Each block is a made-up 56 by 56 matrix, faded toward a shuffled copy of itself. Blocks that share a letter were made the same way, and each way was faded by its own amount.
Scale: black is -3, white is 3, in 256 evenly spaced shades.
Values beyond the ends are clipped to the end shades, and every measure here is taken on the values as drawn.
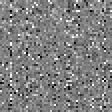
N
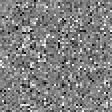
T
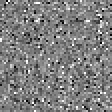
T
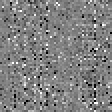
N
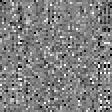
N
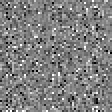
N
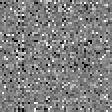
N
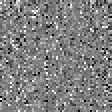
N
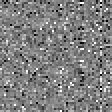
N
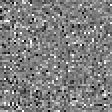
T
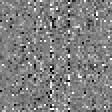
N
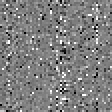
N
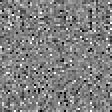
T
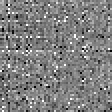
N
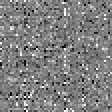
N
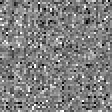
T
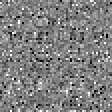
T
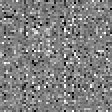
N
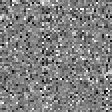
N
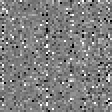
N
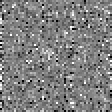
N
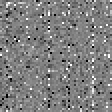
N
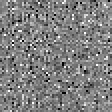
T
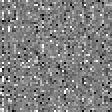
N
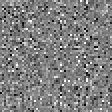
N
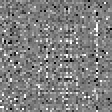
N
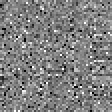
T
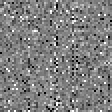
N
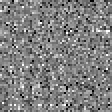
T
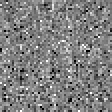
T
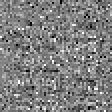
T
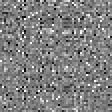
T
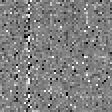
N
